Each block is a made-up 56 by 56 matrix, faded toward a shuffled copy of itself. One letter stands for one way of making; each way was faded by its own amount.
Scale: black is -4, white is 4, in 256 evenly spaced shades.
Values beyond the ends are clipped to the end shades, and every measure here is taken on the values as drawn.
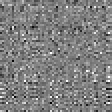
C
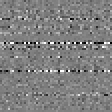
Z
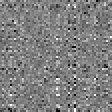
C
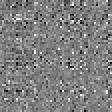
C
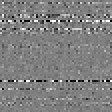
Z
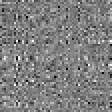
C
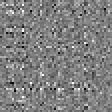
C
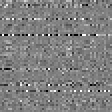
Z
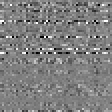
Z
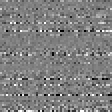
Z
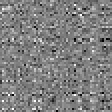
C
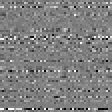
Z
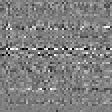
Z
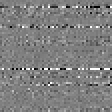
Z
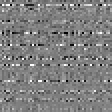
Z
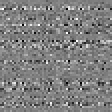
Z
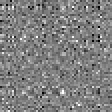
C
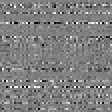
Z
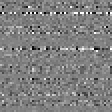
Z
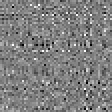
C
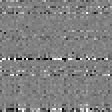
Z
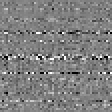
Z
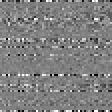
Z
